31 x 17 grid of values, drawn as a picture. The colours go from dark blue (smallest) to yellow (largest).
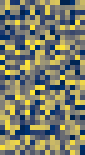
The values spread evenly over their range. No overall slope runs across the table. The texture is fine-grained noise. The halves do not mirror each other. On average the colour sits 50% of the way up the scale.
